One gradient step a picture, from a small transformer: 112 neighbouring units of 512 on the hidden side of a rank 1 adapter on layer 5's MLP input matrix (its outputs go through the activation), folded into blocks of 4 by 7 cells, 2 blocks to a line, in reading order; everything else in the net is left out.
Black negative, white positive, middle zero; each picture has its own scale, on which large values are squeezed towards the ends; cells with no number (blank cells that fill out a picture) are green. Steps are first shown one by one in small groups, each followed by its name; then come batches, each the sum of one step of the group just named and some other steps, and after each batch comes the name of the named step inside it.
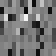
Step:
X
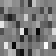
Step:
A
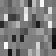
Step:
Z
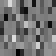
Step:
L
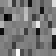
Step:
A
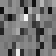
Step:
X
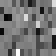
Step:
X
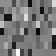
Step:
A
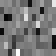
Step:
Z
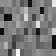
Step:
Z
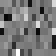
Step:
A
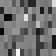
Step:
X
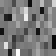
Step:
Z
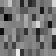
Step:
L
